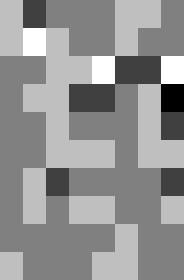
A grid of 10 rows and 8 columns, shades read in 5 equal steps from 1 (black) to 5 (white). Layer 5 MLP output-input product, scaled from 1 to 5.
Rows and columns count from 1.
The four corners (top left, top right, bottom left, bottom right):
4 3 4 3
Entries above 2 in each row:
7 8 6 5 7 8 6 8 8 8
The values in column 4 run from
2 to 4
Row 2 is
4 5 4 3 3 4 3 3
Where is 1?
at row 4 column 8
